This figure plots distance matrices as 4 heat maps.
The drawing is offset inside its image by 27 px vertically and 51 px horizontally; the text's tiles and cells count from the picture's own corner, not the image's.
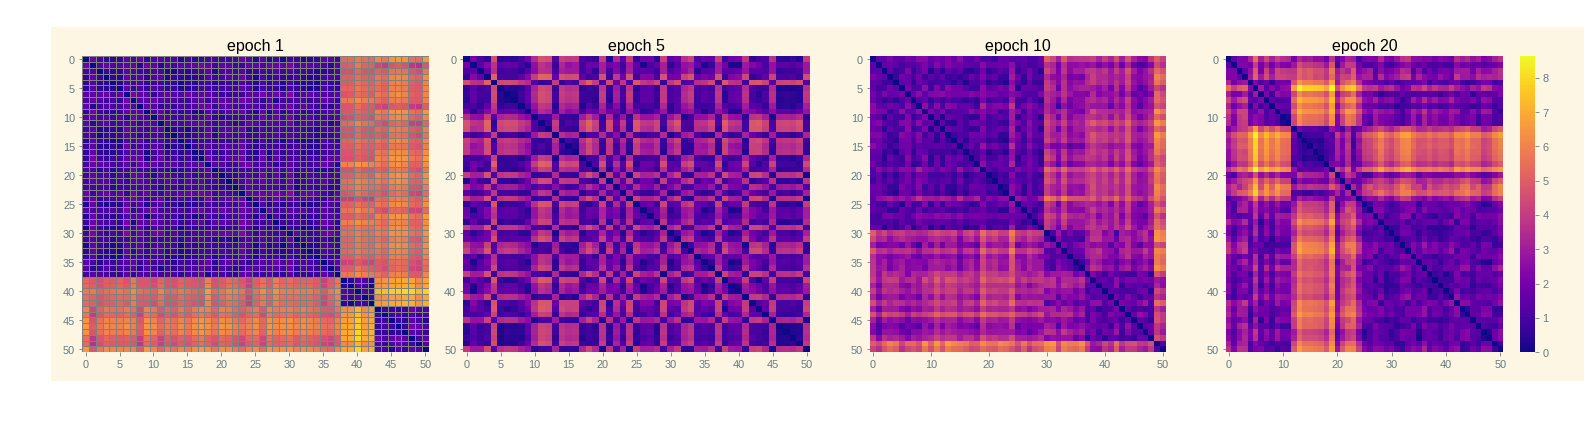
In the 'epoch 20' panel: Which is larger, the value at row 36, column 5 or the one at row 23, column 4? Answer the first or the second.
the second
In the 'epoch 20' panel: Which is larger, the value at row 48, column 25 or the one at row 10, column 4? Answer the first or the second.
the second
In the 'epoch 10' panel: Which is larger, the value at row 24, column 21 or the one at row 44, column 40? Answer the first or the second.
the first
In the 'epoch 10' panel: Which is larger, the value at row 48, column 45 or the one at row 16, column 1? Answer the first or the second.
the second
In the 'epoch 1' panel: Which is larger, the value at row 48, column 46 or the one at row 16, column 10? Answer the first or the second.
the first
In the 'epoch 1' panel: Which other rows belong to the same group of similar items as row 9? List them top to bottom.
0, 1, 2, 3, 4, 5, 6, 7, 8, 10, 11, 12, 13, 14, 15, 16, 17, 18, 19, 20, 21, 22, 23, 24, 25, 26, 27, 28, 29, 30, 31, 32, 33, 34, 35, 36, 37
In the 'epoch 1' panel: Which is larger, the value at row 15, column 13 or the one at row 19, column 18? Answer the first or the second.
the second
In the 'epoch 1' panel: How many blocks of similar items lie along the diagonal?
3
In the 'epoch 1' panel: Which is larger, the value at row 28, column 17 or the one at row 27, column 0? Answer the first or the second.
the first
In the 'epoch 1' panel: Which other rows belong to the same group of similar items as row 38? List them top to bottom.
39, 40, 41, 42
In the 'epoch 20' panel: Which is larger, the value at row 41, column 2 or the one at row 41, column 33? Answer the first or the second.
the second
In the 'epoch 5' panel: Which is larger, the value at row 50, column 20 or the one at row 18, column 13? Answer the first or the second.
the second
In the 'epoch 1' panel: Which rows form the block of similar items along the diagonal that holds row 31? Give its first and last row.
0 to 37
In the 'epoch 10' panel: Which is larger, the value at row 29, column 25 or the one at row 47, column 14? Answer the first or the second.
the second
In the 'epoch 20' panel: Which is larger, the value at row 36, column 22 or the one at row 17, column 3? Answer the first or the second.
the second
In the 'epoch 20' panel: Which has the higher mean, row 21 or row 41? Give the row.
21
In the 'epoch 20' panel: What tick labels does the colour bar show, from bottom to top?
0, 1, 2, 3, 4, 5, 6, 7, 8
